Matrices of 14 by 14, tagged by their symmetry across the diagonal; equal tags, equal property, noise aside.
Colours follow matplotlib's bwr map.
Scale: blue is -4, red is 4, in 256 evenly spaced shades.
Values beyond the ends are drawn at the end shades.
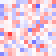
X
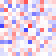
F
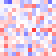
X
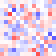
F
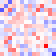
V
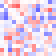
F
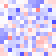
V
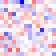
X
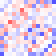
V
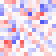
F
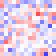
X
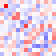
V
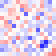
V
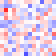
X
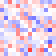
F
